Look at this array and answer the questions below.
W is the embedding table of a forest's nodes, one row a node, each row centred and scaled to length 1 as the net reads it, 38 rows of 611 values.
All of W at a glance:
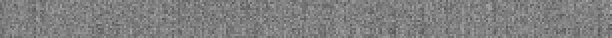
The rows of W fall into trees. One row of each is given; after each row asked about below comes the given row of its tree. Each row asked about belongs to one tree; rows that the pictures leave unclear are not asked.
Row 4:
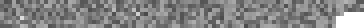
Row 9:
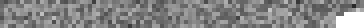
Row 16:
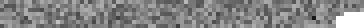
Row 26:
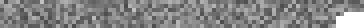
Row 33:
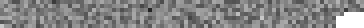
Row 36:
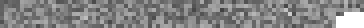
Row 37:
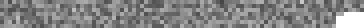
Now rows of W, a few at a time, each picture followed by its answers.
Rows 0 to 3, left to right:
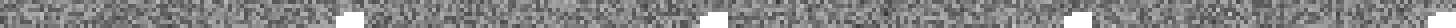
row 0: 16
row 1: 26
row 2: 9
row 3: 16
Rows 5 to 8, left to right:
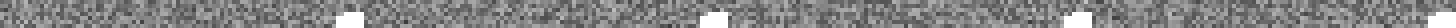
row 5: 4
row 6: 4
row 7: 37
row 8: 37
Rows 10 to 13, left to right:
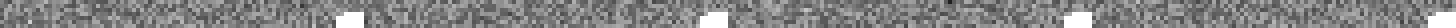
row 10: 26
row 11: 16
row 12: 37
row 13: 26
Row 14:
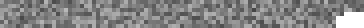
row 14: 33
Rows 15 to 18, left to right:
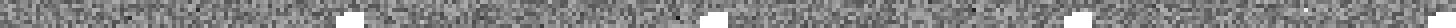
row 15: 33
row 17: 9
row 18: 4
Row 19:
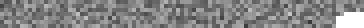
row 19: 4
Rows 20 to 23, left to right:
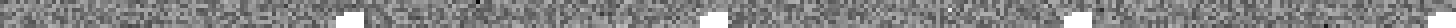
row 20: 9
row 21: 16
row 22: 26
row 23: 37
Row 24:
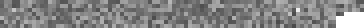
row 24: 36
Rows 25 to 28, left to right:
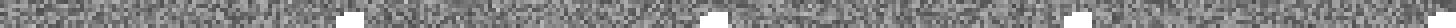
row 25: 33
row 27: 36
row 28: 33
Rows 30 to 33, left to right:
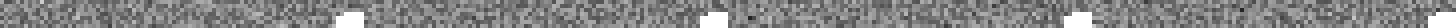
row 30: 26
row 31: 33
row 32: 33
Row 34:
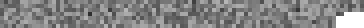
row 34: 36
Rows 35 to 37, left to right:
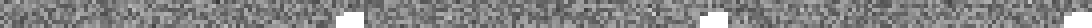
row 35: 26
